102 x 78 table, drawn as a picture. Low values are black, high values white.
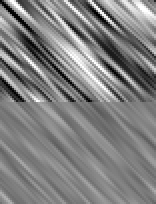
Average level on the scale: 50%. Slope: none. Mirror symmetry: none. Seam: horizontal, 50% of the way down, the bottom part calmer. Grain: diagonal, down to the right.
